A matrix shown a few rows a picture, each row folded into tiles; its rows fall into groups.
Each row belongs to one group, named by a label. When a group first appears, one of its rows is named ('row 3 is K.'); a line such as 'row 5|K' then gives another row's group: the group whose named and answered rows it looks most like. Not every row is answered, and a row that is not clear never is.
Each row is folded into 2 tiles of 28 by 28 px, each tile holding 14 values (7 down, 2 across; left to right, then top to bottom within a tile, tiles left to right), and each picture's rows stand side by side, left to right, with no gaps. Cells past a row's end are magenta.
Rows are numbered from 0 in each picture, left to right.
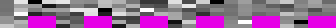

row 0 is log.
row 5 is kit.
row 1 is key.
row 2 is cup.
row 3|cup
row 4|log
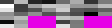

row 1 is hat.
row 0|hat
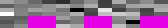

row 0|cup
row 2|kit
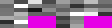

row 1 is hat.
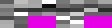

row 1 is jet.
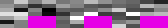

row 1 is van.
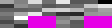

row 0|van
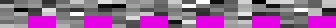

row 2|van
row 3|cup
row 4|log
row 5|key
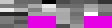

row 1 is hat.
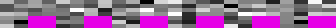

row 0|kit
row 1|key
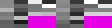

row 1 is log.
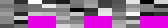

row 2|log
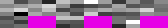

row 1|van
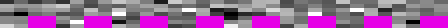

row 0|hat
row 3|key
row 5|hat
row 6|key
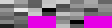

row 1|kit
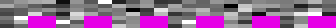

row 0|van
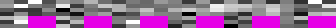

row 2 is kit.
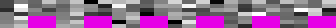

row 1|log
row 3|cup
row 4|van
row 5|key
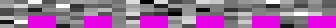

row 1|van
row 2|log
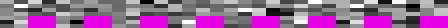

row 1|kit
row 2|log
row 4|key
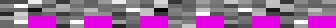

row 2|key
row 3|hat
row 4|key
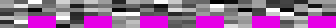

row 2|jet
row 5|jet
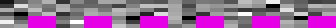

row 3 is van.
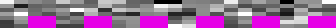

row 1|key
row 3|hat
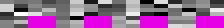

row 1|log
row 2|log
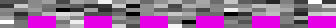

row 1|jet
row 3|kit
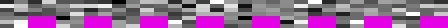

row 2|hat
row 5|cup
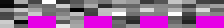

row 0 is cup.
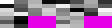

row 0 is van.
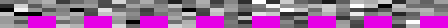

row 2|kit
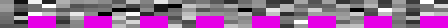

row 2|jet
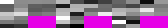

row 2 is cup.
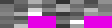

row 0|hat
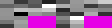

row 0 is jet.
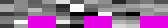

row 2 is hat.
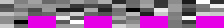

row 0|kit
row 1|jet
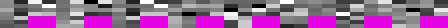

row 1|log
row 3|hat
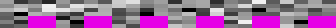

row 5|kit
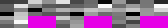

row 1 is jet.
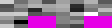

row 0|kit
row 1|van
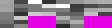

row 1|van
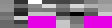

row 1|hat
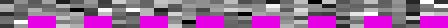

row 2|key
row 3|kit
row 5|log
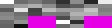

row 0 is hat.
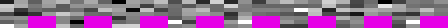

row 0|hat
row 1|kit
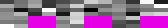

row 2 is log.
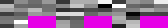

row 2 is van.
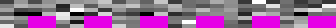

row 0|hat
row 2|hat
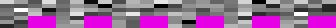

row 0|key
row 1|log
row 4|log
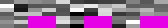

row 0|van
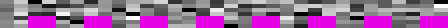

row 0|log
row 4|van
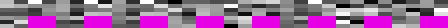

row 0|cup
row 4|van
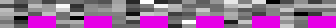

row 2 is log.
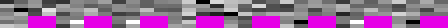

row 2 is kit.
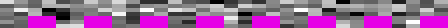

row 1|hat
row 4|hat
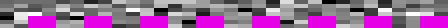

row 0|van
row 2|key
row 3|kit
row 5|cup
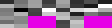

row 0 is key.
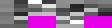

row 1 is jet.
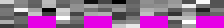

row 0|key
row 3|cup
